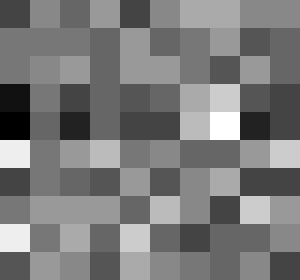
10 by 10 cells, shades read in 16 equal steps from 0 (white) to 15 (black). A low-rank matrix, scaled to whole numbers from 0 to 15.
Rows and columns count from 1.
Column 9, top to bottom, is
7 10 6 10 13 6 11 3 9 7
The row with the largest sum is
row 5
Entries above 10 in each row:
2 0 0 3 6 0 3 1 1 1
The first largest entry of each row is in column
1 9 8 1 1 7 1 8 7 10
